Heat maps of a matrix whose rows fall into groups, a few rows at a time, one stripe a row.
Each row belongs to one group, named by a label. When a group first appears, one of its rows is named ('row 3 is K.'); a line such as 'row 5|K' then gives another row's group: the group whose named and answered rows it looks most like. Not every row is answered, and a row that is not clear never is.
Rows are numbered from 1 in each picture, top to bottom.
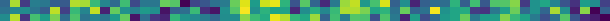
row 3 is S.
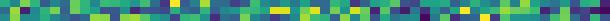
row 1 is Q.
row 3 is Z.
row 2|S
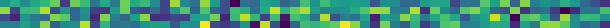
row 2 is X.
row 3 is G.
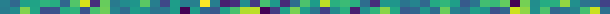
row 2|Q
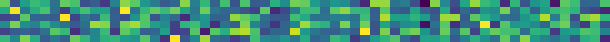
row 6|Q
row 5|G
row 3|G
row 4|Z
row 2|Z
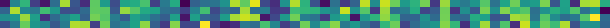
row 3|Q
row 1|G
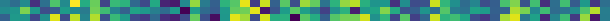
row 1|S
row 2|Q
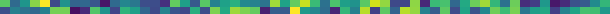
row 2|G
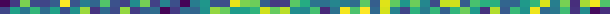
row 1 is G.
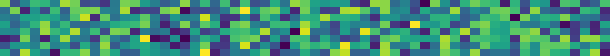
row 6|G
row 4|X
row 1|X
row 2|S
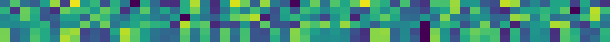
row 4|Z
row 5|X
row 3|Q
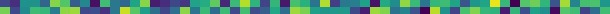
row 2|X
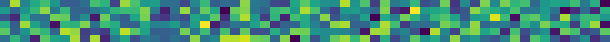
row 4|Q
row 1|Z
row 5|X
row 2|X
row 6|S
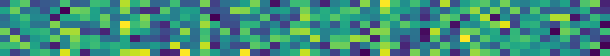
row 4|G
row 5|X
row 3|Z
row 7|Q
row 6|S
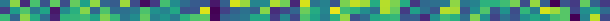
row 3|Q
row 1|S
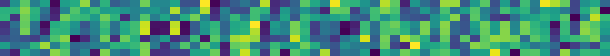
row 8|G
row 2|Q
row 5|G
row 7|X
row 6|G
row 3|Q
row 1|Z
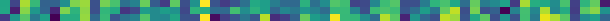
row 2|Q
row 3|Z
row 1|Q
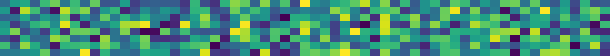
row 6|G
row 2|Q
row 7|Q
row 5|S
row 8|Z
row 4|X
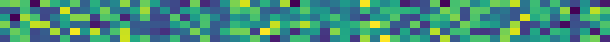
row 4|X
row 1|S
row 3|Q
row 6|G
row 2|G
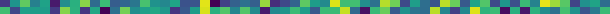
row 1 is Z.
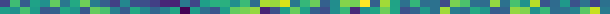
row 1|S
